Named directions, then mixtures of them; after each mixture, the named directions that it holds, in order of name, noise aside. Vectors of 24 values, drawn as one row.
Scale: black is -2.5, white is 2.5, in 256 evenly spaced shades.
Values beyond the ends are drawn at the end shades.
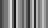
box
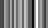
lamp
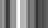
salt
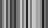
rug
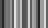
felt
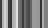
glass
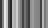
glass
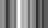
salt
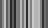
rug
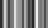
glass, lamp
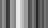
salt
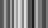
lamp, salt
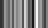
lamp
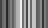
felt, rug, salt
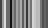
glass, rug
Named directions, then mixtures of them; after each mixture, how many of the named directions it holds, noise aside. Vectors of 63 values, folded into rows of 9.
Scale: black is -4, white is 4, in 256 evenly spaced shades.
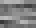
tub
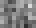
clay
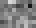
two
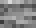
one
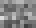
two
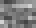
two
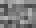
two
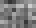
two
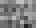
two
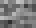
two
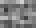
two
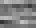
one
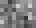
one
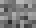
two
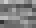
one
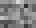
two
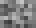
two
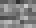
two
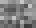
two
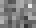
one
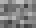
two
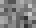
one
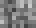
one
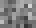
one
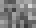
one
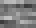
one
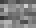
two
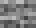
two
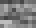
one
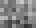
two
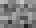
two
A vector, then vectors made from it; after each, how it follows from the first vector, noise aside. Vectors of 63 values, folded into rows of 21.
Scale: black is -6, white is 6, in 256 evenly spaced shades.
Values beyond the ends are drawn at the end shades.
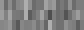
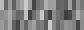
scaled up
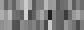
scaled up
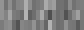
copied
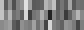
scaled up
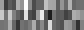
scaled up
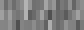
copied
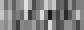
scaled up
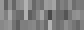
copied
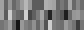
scaled up
